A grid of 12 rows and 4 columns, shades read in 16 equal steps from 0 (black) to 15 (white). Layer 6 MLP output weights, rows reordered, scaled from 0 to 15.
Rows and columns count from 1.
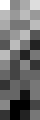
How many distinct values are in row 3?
3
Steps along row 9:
up down up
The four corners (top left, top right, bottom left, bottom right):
15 13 3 7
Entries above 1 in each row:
4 4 4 4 4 4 4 4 4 3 2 3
